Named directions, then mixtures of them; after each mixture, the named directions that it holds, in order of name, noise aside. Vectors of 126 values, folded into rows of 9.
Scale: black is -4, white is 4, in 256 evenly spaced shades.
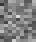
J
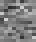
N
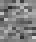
N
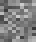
J, N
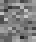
J, N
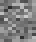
J, N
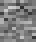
N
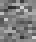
N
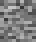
J, N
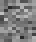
J, N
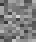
J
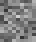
J, N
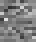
N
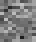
J, N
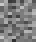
J, N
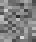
J, N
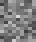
J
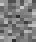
J, N
